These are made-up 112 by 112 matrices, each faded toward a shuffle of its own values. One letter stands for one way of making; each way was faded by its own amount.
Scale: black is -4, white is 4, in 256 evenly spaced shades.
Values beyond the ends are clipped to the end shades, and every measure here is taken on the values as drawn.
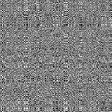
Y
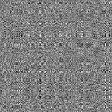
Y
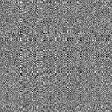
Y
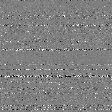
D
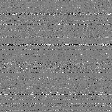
D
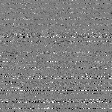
D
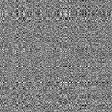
Y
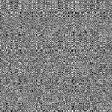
Y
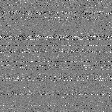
D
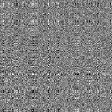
Y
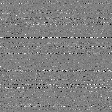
D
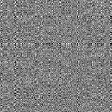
Y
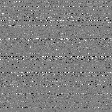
D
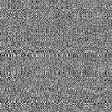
Y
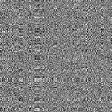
Y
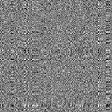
Y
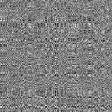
Y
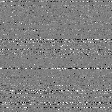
D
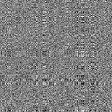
Y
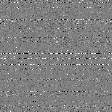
D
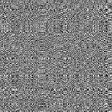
Y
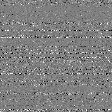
D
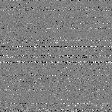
D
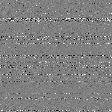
D
